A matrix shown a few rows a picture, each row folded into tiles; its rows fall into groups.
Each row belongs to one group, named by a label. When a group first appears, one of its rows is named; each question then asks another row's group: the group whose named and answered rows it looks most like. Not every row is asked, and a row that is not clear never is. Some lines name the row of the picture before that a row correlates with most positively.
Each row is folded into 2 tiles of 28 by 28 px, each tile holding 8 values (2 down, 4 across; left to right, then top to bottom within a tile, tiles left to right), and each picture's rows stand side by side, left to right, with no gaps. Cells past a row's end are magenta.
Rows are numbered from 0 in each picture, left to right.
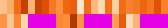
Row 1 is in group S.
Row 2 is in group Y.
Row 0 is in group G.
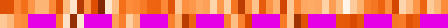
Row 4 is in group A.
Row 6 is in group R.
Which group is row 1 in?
G
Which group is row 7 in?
R
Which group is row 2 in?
Y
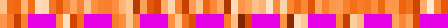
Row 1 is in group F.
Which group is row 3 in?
A
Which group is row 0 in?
S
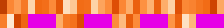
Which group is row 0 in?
F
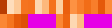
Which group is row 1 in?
Y
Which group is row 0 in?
R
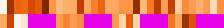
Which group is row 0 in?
Y
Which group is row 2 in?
G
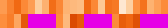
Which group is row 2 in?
R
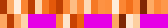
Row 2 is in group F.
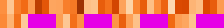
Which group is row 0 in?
G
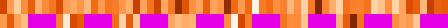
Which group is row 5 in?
G
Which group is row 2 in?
G
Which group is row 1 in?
F
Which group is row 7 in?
G
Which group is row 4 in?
F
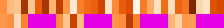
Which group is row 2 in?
S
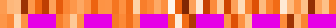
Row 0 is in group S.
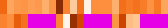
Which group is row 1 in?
F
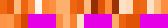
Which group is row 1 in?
G
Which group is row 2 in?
R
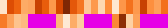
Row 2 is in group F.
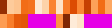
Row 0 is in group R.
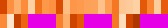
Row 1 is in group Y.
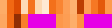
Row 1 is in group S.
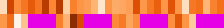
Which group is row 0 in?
Y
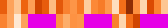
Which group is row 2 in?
A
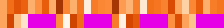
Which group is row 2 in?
F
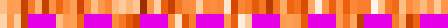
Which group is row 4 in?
Y
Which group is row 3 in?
F
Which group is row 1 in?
R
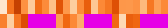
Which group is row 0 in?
A
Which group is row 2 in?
F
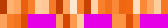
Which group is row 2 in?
S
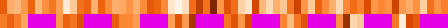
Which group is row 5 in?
A
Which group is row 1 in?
R
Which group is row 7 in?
F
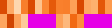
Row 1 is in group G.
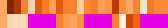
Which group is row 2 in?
F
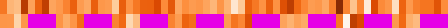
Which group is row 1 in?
A
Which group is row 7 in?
Y
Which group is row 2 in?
Y
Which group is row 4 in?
R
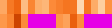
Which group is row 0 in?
S
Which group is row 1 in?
S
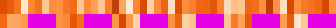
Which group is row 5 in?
Y
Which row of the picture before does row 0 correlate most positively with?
1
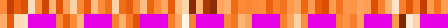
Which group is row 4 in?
Y
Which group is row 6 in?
G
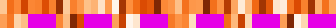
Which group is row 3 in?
G
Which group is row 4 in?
G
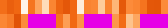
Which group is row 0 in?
S
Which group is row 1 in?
S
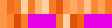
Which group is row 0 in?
S
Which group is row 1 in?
F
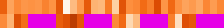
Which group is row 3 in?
F
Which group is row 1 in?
R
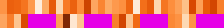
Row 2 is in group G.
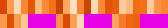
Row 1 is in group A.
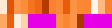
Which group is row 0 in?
Y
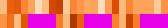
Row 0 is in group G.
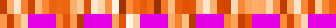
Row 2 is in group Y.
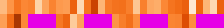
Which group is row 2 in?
S
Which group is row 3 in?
S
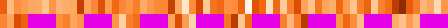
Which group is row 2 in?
F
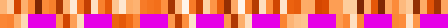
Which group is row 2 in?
R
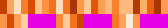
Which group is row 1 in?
A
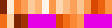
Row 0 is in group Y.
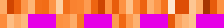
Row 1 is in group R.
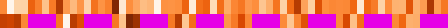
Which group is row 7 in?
G
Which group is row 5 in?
A
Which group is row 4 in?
S
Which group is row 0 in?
R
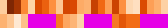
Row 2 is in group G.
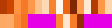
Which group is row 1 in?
A
